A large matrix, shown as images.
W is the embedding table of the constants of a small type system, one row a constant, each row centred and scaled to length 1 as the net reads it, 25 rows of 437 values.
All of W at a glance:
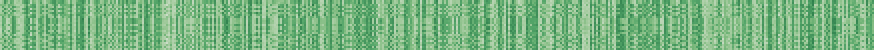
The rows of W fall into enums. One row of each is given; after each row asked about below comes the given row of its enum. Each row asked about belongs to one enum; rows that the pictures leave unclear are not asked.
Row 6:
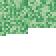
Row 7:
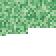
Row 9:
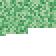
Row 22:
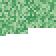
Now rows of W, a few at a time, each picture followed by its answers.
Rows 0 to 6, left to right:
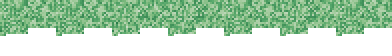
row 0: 6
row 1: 6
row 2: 7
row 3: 22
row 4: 6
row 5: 22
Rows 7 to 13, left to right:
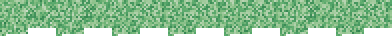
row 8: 22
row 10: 9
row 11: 9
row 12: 22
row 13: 9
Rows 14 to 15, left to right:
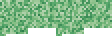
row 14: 9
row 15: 22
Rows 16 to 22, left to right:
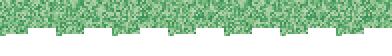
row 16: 9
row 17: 6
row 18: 22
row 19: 7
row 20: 6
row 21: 7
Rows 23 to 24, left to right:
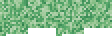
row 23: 6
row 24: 22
